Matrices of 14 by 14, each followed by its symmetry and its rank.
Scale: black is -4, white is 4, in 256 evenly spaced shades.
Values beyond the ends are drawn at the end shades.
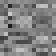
neither, rank three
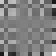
symmetric, rank one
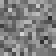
neither, full rank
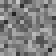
symmetric, full rank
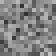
neither, full rank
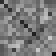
symmetric, full rank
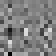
neither, rank three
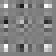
symmetric, rank one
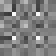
symmetric, rank two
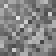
symmetric, full rank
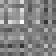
symmetric, rank two
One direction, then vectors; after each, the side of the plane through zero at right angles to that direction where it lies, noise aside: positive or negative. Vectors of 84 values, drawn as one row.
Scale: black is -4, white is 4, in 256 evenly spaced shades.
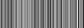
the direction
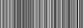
negative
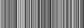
positive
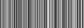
negative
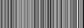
positive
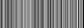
positive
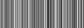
positive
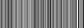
positive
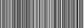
negative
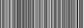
negative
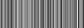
positive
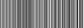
negative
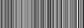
positive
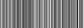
negative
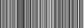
negative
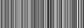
positive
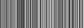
negative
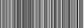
negative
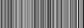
positive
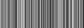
positive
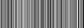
positive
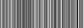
negative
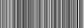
negative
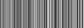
negative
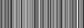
positive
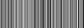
positive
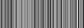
positive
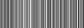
positive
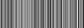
positive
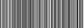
negative
